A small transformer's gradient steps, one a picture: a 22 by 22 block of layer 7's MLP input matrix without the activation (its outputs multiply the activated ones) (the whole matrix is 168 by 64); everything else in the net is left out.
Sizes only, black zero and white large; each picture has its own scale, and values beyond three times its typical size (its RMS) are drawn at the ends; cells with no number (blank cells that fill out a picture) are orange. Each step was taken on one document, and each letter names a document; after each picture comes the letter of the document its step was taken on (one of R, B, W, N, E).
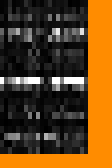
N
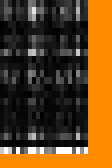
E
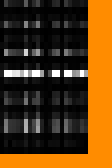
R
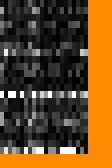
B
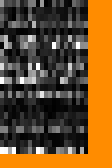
B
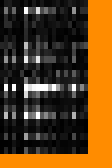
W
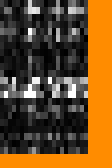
N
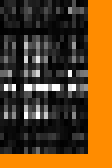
W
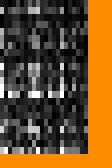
B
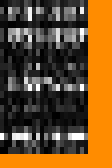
N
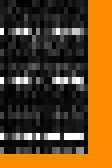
N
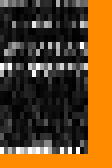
B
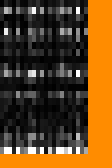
E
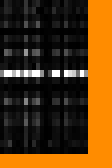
R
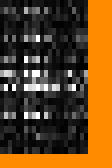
W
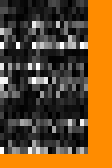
B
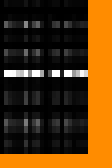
R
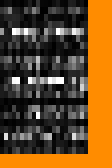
N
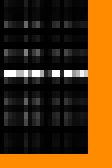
R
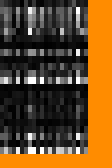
E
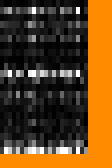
E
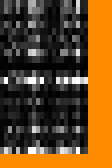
E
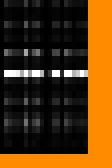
R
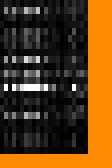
W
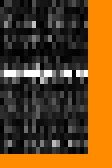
W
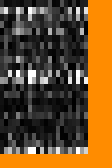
E
